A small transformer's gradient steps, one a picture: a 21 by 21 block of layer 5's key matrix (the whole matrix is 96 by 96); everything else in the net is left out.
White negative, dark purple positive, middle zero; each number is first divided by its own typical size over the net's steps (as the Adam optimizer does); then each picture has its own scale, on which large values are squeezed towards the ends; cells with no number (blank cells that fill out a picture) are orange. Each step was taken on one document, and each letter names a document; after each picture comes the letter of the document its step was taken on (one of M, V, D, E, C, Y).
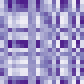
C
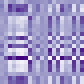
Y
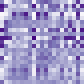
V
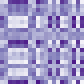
C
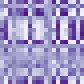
C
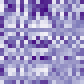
V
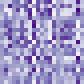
V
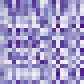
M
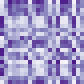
C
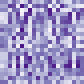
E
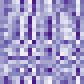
E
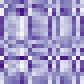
Y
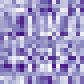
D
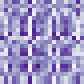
E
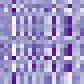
D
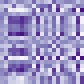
D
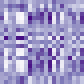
D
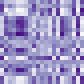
D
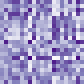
Y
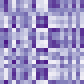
M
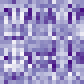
D
